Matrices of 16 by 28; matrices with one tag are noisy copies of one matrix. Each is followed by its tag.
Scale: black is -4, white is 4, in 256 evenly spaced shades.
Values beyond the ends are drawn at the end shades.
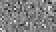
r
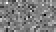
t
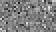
r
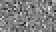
r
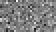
t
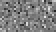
r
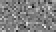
r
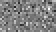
r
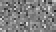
r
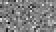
t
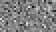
r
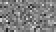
t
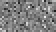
r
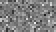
t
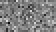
t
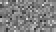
t
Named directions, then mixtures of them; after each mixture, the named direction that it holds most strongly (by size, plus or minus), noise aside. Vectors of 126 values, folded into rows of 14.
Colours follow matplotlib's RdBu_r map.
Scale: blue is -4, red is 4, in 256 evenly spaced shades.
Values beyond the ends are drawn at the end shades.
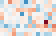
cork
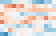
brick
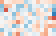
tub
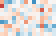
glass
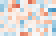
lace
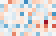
cork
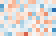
lace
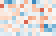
glass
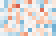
lace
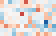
cork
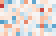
glass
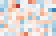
lace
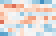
brick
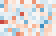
glass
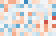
tub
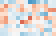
brick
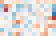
tub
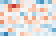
brick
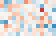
glass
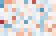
glass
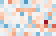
cork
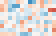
lace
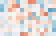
lace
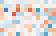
tub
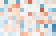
lace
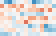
brick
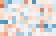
glass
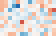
lace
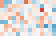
glass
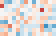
glass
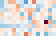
cork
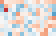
tub
